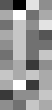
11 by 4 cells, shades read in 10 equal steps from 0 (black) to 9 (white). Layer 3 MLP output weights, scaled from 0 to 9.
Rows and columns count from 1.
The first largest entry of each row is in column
3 2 4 2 2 2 2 1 2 4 3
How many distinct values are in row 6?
2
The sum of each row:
16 25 24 20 20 22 18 26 23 19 22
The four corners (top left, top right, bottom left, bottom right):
3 5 5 6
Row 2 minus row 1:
3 9 -4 1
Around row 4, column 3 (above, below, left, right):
5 4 7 3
